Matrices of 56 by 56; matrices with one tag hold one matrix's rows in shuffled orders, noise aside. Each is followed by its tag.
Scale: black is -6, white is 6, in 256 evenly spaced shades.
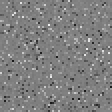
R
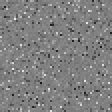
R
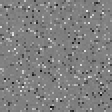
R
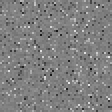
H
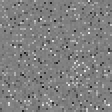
H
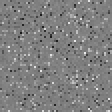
H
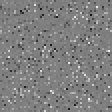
H
